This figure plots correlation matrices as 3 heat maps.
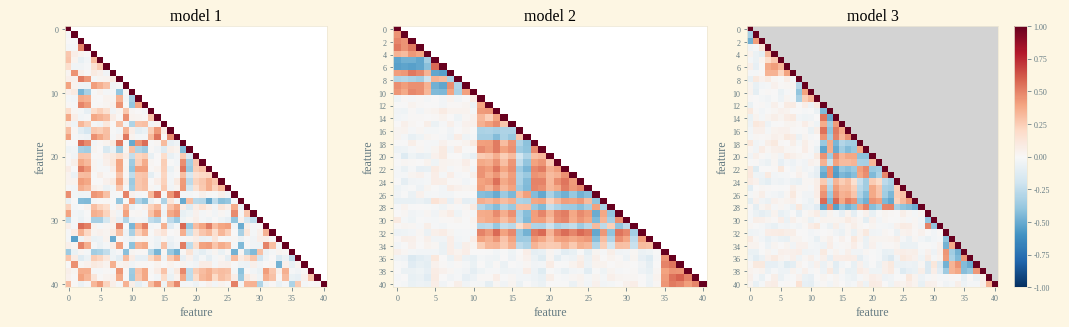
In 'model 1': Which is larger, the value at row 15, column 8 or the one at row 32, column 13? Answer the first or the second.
the first
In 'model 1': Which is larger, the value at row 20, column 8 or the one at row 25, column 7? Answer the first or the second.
the first
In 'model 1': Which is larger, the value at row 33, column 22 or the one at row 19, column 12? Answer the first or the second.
the first
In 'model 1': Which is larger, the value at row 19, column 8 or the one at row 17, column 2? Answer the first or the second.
the second
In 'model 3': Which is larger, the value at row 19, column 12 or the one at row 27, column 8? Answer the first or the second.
the second
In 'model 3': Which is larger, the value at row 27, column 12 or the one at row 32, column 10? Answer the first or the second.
the first
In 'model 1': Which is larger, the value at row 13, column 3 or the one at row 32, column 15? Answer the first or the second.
the second
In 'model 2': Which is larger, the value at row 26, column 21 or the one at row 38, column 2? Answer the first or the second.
the second
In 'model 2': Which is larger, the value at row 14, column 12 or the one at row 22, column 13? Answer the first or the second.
the second
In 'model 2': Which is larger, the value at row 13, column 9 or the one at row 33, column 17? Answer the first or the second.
the first
